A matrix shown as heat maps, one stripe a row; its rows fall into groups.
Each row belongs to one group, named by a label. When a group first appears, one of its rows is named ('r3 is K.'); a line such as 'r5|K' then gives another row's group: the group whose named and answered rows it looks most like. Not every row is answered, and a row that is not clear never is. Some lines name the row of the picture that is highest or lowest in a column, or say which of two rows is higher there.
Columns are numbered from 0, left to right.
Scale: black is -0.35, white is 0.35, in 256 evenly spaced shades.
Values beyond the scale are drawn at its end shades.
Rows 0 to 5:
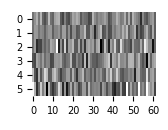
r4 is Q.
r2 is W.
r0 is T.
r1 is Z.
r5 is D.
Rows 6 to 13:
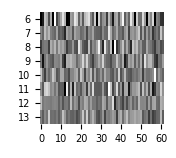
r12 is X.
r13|T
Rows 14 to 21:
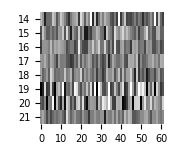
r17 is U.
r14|Q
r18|U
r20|D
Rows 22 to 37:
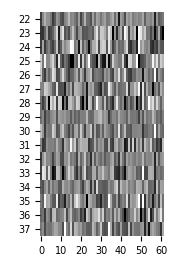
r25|U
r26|Q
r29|W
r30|Q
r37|Z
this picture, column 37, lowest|33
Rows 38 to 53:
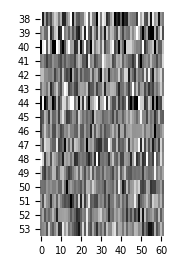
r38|X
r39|T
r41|D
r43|T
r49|Q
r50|T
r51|U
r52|W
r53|T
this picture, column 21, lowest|44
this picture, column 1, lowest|38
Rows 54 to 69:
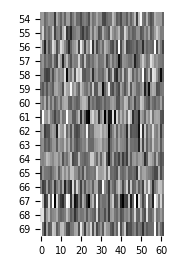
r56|Q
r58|W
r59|Z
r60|T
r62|W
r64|X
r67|D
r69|Q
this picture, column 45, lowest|67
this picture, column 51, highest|58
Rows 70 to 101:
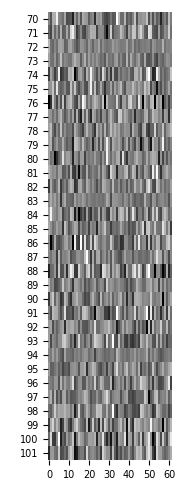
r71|T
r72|Q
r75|T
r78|D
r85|D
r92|W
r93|X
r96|T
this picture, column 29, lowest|71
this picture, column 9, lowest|88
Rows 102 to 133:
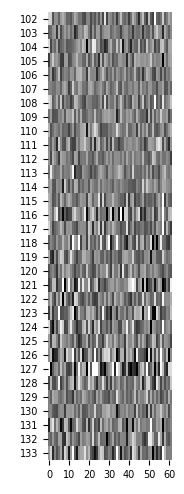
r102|D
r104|X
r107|Z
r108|D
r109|W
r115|Q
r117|Q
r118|Z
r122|D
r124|Q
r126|W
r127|X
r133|Z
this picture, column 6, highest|124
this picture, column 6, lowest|131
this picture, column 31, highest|116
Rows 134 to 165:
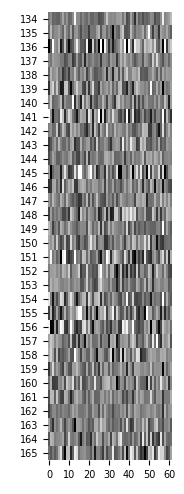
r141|Q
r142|T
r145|Z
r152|X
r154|Q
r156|Q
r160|W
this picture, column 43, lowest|151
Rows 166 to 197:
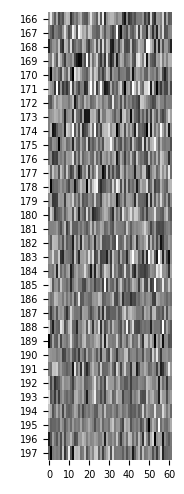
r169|U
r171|T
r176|W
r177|U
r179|W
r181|T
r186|X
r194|D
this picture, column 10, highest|197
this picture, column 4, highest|171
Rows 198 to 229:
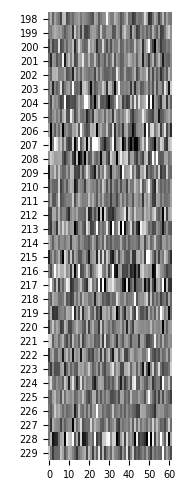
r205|T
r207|X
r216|X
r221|D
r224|Z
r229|Q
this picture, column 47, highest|205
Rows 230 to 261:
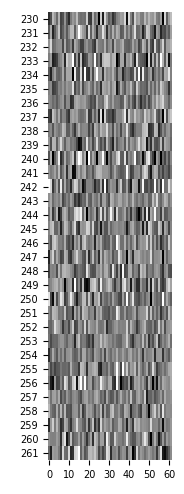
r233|W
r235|W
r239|U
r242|D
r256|Z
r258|D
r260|T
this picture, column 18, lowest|249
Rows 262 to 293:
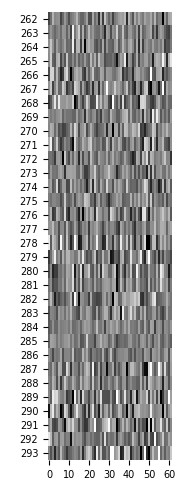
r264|Z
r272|D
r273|W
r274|T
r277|U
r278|U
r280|W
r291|W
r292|D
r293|D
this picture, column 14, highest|290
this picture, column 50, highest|279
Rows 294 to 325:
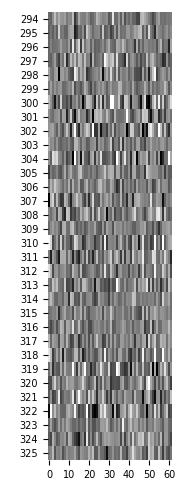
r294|X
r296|Z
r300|D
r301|T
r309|T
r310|D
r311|U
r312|D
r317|U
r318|D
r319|Z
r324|U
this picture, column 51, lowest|301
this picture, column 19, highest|322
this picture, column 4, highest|304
